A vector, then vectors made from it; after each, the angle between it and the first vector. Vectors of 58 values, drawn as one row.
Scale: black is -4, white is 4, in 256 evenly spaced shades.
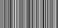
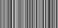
partly aligned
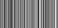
partly aligned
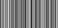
partly opposed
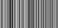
partly aligned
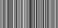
partly aligned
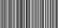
partly aligned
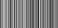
partly aligned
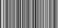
orthogonal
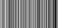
partly opposed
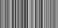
partly opposed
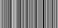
partly aligned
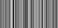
partly opposed
